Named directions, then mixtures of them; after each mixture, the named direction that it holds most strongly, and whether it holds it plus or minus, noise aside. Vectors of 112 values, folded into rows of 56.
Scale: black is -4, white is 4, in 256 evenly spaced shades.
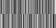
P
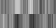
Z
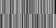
P, minus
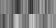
Z, minus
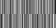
P, minus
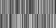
P, minus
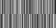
P, minus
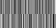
P, plus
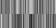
P, plus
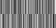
P, plus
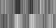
Z, minus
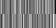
P, minus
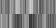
Z, plus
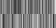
P, plus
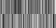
P, plus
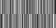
P, minus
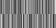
P, plus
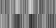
Z, plus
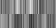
Z, plus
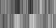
Z, minus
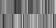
Z, minus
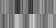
Z, minus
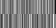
P, minus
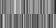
P, minus
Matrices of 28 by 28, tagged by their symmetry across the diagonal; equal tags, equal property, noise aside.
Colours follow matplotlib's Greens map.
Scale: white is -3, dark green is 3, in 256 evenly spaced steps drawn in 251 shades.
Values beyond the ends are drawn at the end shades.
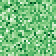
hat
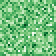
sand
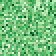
hat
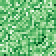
sand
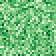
hat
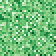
sand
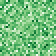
sand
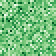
sand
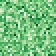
hat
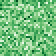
hat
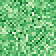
sand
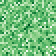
sand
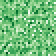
hat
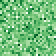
sand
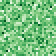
sand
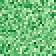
hat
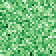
hat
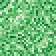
sand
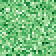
hat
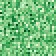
hat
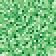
sand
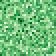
sand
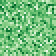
hat
